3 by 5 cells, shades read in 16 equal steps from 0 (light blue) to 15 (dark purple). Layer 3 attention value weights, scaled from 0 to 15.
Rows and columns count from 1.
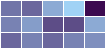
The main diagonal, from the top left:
7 4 8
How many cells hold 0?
1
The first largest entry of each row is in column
5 3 1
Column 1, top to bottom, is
7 6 8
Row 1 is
7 8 3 0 15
